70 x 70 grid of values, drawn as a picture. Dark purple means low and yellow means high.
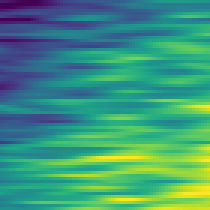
Ninth with the lowest average: top left. Slope: up to the bottom right. Ninth with the highest average: bottom right. Grain: streaks across. Histogram: bell-shaped.
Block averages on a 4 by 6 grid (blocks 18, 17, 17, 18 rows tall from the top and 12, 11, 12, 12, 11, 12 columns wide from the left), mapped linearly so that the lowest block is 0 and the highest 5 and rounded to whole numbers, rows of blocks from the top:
0 1 1 2 2 3 | 1 2 2 3 3 3 | 2 2 3 4 4 4 | 3 3 4 4 4 5
